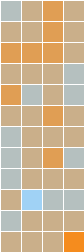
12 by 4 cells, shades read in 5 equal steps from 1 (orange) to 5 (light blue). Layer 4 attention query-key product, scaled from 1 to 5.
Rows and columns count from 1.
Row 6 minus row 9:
-1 0 -1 0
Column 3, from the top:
2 2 2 3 3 2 3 2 3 4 3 3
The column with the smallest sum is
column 3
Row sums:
12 11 9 13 13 11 13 13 13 16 13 10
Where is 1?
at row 12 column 4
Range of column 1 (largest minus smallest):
2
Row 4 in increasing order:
3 3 3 4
